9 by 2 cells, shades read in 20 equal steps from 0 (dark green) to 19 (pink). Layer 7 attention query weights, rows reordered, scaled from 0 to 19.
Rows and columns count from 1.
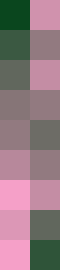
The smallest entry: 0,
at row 1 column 1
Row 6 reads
14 11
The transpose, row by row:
0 4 7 10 11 14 19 17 19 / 16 11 15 11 8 11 15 7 3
